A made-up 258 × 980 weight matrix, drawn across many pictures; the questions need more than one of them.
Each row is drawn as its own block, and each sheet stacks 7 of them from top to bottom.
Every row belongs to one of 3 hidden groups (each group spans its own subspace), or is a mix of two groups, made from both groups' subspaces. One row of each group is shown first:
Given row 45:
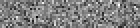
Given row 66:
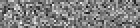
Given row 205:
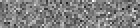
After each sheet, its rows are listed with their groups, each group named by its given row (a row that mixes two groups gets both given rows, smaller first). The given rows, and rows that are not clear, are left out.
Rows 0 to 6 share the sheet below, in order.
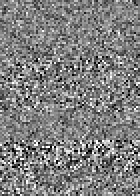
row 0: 66
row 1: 45
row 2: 66
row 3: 205
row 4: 45 and 205
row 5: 66
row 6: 66
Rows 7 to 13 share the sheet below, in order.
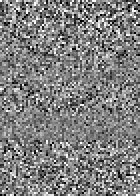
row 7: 205
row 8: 45
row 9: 66
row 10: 66
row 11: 66 and 205
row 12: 66 and 205
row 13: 45
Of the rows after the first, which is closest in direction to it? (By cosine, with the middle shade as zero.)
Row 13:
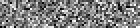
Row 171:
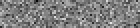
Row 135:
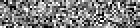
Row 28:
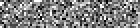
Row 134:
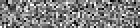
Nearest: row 171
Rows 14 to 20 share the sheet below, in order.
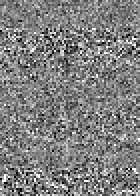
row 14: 66
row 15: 205
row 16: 45
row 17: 205
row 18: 45
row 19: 45
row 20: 66
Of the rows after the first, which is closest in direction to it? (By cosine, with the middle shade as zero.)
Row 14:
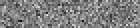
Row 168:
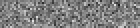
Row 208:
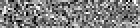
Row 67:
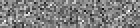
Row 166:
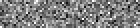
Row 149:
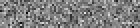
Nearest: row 208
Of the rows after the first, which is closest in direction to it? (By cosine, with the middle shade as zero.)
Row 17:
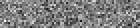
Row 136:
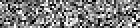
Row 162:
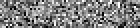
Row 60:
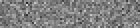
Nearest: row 162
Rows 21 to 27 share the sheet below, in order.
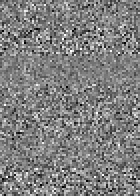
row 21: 45
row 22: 205
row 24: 205
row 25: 66
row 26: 45
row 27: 66 and 205
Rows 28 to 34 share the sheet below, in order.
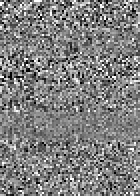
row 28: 205
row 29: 66 and 205
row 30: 66
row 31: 66
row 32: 66
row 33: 45
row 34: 66
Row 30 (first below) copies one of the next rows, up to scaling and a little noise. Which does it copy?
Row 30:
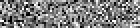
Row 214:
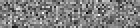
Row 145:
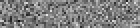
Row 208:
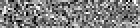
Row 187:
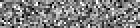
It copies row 145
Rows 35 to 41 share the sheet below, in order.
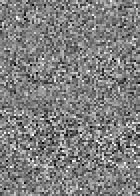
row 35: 45
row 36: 205
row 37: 45
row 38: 45
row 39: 205
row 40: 45
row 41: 205
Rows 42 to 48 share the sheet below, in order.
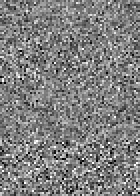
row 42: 45 and 205
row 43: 66
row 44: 45 and 66
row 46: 45 and 205
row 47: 205
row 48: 205
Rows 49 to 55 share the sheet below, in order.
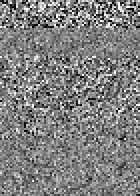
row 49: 45
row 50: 66
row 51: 205
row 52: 45 and 205
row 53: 45
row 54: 45
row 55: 66
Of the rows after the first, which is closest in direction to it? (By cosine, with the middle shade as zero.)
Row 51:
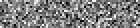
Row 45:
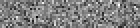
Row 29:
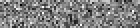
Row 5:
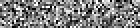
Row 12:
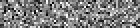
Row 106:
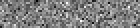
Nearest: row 29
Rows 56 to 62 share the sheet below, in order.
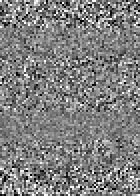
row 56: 205
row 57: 45
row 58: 45
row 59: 205
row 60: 205
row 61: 66
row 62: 45 and 66
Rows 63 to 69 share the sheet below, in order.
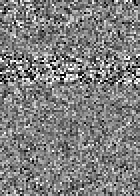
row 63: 66
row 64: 45
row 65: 205
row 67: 66 and 205
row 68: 45
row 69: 66
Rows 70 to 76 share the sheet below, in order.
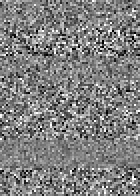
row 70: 205
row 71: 45
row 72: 45 and 66
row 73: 45
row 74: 205
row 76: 205
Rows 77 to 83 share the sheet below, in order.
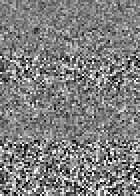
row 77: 45
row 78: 66 and 205
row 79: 205
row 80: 45
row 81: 45 and 205
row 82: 66 and 205
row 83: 205
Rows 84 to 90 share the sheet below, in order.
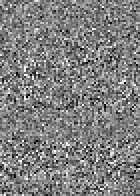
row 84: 66 and 205
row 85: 205
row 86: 45
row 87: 66 and 205
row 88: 66
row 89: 66 and 205
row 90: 45
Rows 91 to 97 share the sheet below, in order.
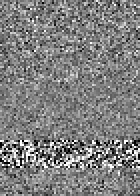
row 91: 45
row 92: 205
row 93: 66 and 205
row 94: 205
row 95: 45 and 66
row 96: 66
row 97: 45
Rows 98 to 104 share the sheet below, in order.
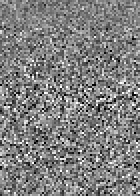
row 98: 45
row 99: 205
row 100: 45
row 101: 205
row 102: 45 and 66
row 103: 205
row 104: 205
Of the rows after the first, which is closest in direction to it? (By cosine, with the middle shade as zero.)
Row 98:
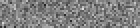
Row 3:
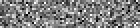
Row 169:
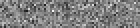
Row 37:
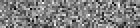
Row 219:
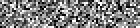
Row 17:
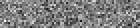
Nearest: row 219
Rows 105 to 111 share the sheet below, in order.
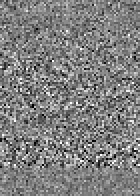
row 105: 45
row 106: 205
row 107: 66
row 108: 45 and 205
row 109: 45
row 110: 205
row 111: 66
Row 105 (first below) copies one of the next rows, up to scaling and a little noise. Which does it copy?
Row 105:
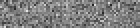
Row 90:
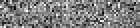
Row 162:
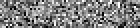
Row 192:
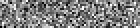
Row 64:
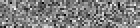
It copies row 90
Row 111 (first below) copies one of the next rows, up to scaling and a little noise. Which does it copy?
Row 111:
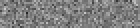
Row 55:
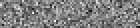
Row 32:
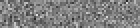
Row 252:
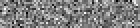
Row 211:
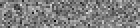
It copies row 252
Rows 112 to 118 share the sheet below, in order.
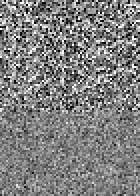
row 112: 45 and 205
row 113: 205
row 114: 205
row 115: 205
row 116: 45 and 66
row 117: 45
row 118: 45
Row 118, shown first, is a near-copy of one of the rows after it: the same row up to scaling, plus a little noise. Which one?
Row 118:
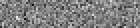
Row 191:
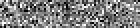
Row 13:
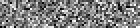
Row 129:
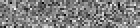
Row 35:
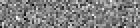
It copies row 35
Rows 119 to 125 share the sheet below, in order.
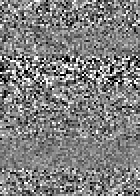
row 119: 205
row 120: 66
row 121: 205
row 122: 66
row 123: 45 and 205
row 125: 205
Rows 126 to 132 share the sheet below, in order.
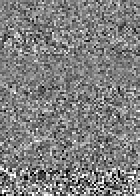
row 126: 45
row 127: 66
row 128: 66 and 205
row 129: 45
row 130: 45
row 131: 205
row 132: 45
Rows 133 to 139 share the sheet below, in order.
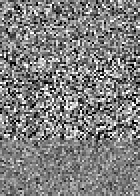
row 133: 66
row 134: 45 and 66
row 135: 45
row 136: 205
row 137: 205
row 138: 66
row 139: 66
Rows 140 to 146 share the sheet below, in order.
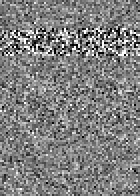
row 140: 205
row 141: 45
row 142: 45
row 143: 45
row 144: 45
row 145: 66
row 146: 66
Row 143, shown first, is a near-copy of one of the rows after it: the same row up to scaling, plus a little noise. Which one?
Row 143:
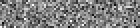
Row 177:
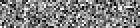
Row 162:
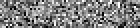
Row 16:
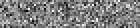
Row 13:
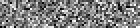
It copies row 177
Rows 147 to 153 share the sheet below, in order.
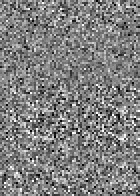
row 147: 45
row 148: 45 and 205
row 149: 66
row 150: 45
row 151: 45
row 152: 45
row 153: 66
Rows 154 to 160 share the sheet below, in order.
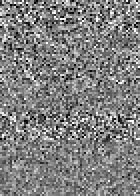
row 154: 205
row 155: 66
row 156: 45 and 205
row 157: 205
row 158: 45
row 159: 66
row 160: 205
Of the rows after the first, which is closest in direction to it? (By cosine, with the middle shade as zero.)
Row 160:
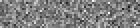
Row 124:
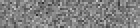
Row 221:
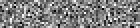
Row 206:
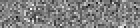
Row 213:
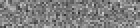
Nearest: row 221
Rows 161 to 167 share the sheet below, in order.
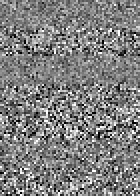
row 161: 45
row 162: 45
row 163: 45
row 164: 45 and 66
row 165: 205
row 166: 205
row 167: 66
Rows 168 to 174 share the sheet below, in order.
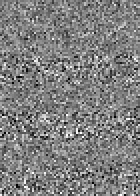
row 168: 45
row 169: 45
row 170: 66
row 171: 205
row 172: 45 and 205
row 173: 66
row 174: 45
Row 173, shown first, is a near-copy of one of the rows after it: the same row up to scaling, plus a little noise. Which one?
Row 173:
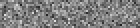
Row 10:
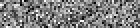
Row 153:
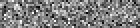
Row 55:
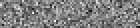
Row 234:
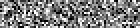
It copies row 153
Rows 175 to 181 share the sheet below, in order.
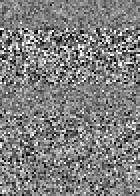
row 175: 66
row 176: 66
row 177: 45
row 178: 66 and 205
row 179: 205
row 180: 66
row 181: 45 and 205
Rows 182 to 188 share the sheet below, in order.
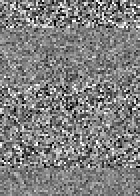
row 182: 45
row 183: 205
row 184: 205
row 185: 205
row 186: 66 and 205
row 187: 66
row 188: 66 and 205
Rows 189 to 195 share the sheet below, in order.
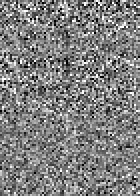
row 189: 45
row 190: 45
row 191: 45
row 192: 45
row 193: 45 and 205
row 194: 45
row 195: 205
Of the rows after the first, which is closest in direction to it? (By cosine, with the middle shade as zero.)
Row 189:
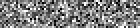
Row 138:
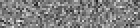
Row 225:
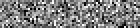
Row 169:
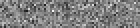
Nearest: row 138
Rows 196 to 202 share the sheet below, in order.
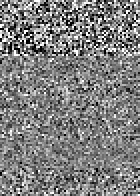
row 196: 205
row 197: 66
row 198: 45 and 66
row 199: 45
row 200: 66
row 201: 66
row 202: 45 and 66
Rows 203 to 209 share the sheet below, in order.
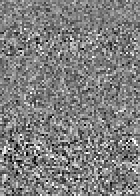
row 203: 66 and 205
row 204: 66
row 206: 45
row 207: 66
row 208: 66
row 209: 66
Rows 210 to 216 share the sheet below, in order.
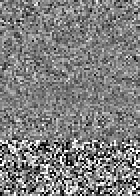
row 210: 66
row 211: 66
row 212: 66
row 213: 45 and 66
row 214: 66
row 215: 45 and 205
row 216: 205
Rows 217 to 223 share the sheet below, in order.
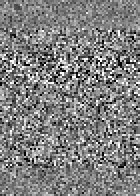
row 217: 66
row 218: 45
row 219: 45
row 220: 205
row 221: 66 and 205
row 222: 45
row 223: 45
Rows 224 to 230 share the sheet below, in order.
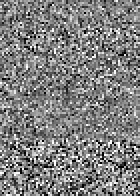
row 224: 66
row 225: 45
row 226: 45 and 205
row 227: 45
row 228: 66
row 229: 45
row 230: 66
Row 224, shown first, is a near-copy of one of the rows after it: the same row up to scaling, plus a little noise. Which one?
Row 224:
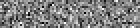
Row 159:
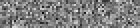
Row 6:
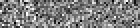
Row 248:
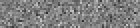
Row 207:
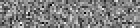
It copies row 207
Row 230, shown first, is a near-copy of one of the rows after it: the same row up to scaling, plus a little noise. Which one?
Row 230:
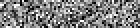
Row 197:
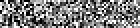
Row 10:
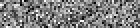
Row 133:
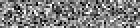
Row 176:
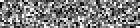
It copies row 10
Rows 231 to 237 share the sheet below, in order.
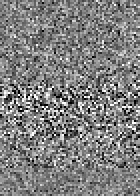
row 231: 45
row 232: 45
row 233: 205
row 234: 66
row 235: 205
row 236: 45
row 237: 66 and 205
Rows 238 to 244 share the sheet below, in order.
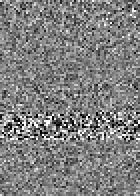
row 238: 205
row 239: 205
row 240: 205
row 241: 66
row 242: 66
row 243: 205
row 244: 205
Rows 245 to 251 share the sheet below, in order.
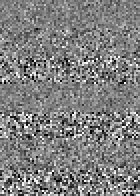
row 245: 45
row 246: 205
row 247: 45
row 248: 66
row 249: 205
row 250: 45
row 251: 66
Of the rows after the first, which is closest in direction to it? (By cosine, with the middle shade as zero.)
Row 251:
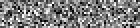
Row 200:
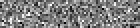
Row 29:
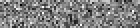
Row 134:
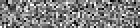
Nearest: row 200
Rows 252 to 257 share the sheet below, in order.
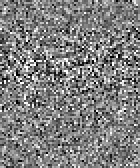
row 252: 66
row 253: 205
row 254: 45 and 66
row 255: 45
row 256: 66
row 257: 66
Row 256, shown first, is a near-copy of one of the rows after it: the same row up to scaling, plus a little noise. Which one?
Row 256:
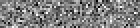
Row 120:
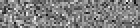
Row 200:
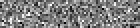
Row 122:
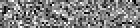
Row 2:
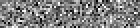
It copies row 2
